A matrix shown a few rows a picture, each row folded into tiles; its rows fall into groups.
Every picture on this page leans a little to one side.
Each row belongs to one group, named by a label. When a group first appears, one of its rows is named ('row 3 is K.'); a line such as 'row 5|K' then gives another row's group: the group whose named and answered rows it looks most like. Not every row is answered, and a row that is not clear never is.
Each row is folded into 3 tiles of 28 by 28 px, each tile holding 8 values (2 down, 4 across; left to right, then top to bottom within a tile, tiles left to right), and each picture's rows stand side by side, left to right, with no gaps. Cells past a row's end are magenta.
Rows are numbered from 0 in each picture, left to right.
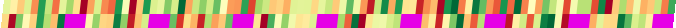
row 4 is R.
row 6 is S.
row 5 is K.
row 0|R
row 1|K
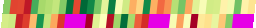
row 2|R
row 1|S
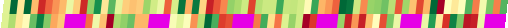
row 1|S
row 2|S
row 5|K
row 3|S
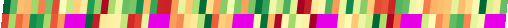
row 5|K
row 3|S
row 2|K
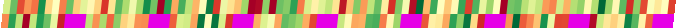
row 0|S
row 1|K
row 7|S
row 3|S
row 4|K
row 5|S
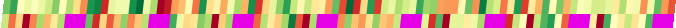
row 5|R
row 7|R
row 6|S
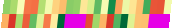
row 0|R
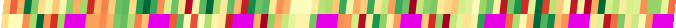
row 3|R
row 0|K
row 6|S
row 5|R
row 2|K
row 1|K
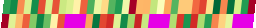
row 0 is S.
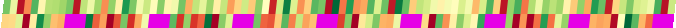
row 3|K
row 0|K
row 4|K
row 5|R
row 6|R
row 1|R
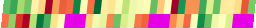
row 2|K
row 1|S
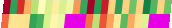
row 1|K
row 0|K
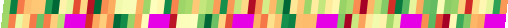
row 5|S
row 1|K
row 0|R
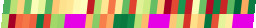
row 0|R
